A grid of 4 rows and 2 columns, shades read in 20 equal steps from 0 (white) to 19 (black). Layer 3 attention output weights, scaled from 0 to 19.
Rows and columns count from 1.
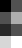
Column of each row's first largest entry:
1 1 1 1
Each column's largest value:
19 13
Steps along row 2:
down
